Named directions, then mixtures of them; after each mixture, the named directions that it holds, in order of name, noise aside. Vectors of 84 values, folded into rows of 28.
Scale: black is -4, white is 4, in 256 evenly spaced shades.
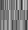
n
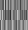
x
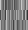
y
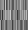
x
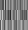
x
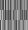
x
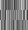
y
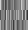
y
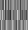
x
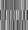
y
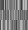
n, x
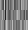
x, y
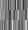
n, x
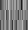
n, y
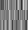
n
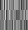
x, y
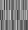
x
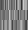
n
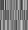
n, x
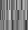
n, x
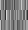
y
